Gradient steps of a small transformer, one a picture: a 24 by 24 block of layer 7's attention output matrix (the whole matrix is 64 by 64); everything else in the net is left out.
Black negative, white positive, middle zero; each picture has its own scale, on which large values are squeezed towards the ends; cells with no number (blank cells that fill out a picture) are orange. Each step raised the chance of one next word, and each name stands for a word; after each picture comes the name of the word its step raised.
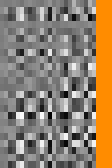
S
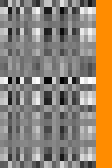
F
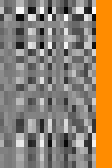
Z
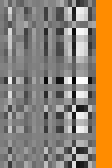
F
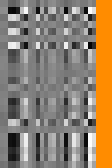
Z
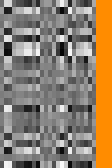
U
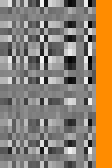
U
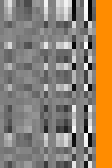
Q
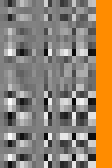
S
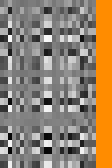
U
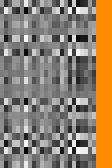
U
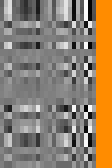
Q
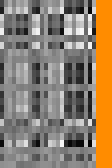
Z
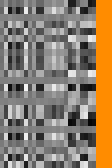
Q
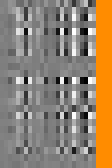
F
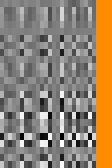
S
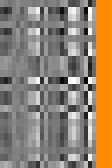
F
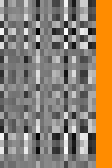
Q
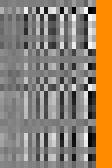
Z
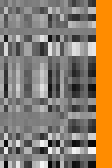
U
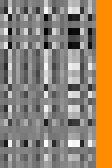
Z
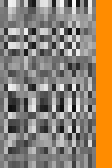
Q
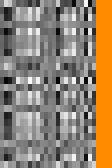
F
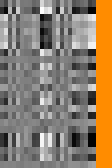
Z
